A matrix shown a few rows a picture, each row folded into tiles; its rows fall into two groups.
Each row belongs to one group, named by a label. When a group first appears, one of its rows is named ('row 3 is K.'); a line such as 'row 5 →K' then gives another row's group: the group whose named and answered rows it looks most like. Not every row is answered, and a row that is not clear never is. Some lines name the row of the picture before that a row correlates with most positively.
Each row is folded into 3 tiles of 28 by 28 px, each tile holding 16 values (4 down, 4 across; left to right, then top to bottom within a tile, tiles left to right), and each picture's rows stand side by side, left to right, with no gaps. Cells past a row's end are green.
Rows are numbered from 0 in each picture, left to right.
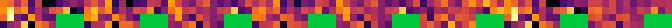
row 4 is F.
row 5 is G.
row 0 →F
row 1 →F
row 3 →F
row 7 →F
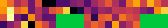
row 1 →G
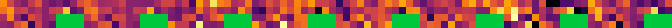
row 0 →F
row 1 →F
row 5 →G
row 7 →F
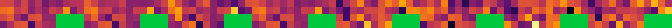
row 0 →F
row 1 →F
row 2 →F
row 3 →F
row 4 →G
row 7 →G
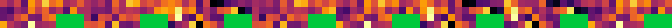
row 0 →G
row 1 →G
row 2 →F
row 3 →G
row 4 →G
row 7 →G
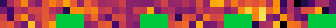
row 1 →F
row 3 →F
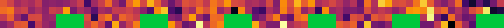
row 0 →F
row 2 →G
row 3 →G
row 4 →G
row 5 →F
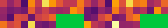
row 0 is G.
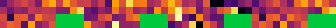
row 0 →G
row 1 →G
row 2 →F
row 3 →G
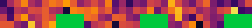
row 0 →G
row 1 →F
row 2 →F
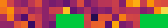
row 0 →F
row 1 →G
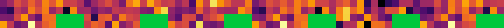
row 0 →G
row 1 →G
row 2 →G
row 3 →G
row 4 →F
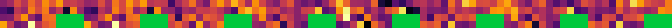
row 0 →G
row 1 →G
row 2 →G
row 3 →F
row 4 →F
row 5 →G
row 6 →F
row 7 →G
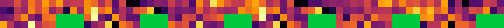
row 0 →G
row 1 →F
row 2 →G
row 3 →F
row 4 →G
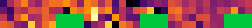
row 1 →F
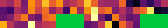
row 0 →G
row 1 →F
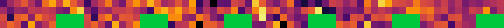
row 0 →G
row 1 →G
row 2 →F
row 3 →F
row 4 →G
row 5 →F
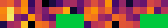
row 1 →F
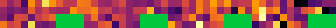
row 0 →G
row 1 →F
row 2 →G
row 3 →F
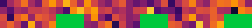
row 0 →G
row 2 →G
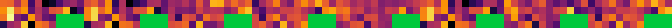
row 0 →F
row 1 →F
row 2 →G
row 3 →G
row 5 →F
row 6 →F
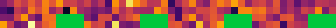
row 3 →F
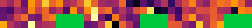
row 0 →G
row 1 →F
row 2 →G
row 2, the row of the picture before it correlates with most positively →2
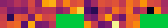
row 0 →G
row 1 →G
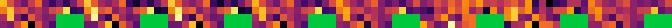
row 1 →F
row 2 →F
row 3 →F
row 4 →F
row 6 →F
